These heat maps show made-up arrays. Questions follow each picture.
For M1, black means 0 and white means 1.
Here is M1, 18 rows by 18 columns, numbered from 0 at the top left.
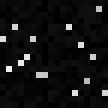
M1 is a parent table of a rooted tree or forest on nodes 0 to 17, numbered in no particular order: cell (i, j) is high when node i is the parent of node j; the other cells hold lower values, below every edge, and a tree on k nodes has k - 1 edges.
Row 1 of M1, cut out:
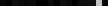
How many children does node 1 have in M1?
1
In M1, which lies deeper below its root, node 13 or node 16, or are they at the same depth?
the same depth
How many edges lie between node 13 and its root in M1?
4
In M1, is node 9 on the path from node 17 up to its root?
yes
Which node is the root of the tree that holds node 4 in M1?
9
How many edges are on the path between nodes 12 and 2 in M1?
4
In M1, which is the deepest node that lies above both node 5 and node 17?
15
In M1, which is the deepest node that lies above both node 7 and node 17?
15
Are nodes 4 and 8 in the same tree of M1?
no
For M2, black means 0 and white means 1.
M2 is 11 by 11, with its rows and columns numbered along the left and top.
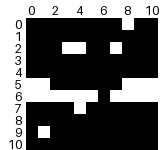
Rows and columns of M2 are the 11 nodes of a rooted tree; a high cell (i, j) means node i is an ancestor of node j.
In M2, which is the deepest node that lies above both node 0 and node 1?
5
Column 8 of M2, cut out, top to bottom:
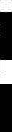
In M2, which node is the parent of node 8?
0
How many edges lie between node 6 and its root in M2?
0
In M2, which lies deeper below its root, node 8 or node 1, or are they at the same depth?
the same depth
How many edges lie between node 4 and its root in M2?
3
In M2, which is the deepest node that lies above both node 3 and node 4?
2
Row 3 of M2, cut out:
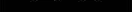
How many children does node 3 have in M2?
0
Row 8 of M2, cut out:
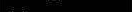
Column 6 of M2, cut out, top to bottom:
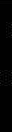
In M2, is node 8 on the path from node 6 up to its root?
no
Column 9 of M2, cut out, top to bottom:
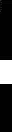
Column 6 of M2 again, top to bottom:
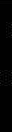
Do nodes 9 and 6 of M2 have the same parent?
no
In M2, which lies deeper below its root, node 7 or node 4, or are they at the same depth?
node 4
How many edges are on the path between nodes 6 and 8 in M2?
3
